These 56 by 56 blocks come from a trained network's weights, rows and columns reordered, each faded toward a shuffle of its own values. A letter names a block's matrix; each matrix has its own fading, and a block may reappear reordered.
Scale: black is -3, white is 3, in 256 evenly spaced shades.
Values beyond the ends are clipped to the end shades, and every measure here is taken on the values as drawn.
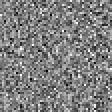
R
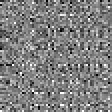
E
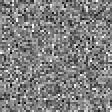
R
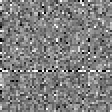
E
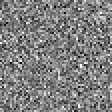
R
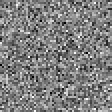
R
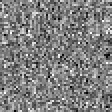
R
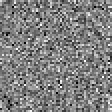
R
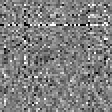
E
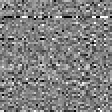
E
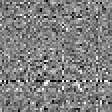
E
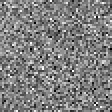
R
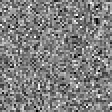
R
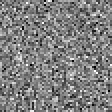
R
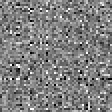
E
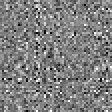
E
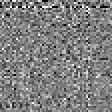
E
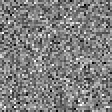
R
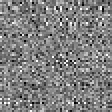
E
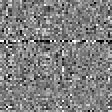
E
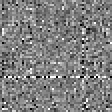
E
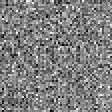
R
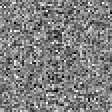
R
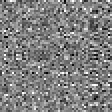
E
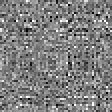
E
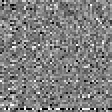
E
